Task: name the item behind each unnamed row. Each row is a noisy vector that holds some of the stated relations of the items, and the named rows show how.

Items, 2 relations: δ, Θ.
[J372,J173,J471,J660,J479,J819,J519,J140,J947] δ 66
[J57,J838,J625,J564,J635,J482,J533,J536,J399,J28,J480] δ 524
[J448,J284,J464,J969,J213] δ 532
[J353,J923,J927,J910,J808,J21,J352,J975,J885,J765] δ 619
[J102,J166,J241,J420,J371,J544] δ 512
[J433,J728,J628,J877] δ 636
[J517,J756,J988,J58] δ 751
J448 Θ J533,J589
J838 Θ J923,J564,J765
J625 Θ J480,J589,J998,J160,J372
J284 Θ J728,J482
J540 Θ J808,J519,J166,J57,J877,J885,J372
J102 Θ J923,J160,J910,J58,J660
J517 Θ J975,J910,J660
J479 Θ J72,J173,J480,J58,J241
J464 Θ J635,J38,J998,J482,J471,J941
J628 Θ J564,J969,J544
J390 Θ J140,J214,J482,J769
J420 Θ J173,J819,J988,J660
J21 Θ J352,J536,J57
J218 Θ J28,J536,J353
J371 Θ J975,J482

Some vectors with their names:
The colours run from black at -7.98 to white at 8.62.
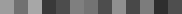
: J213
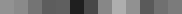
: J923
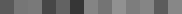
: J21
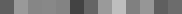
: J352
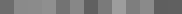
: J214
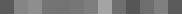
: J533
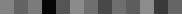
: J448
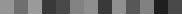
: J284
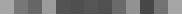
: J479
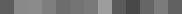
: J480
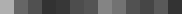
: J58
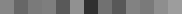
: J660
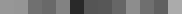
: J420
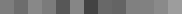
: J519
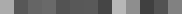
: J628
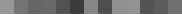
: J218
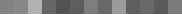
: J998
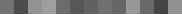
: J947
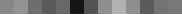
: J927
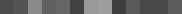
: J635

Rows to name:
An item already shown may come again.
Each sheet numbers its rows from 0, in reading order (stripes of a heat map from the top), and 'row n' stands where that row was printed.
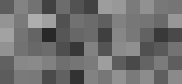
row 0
J975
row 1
J140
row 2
J464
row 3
J218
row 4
J480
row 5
J21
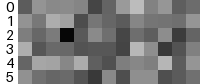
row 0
J352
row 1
J140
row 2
J448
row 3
J628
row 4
J166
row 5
J218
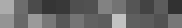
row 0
J58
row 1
J728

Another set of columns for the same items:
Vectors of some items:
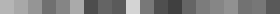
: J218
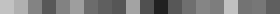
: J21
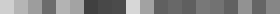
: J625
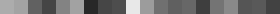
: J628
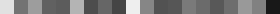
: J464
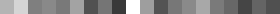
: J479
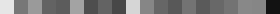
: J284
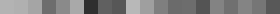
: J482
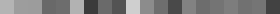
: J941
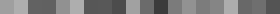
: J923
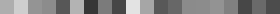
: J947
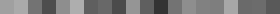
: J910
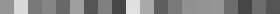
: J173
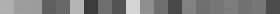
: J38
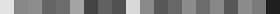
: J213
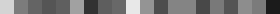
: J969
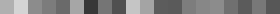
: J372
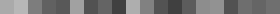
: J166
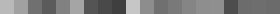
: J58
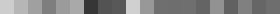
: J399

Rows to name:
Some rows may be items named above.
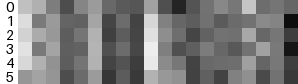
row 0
J21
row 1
J284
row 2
J390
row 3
J464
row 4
J390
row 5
J728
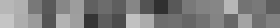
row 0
J352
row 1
J533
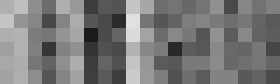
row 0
J480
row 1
J517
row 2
J564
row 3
J877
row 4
J160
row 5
J433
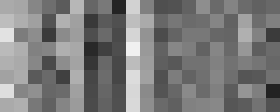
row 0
J371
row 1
J533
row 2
J448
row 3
J838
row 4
J589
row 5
J544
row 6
J213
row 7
J72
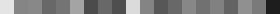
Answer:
J213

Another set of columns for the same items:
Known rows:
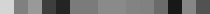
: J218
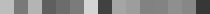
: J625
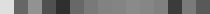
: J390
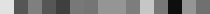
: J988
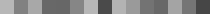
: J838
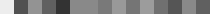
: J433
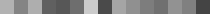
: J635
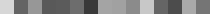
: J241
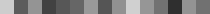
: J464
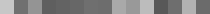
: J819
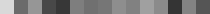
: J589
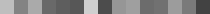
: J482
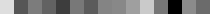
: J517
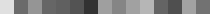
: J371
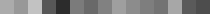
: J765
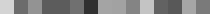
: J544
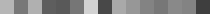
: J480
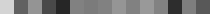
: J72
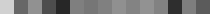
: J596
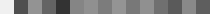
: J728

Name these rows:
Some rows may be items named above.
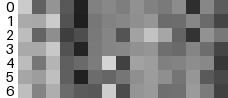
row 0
J540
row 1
J21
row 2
J969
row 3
J21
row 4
J625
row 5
J975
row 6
J482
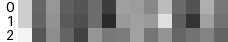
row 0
J166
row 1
J420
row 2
J628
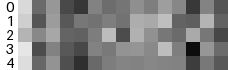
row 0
J589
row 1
J479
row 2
J564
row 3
J58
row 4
J390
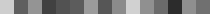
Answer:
J284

